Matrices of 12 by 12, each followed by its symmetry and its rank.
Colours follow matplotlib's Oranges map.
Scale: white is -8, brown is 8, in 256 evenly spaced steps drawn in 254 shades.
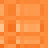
neither, rank one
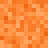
neither, full rank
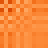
symmetric, rank one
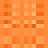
neither, rank one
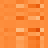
neither, rank one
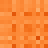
symmetric, rank two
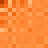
symmetric, rank two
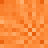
symmetric, rank two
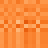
neither, rank one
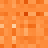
antisymmetric, rank two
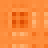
symmetric, rank one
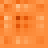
symmetric, rank one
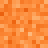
neither, full rank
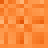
symmetric, rank two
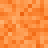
neither, full rank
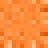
antisymmetric, rank two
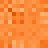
symmetric, rank two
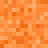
neither, full rank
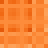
symmetric, rank one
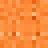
antisymmetric, rank two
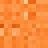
antisymmetric, rank two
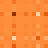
symmetric, rank one
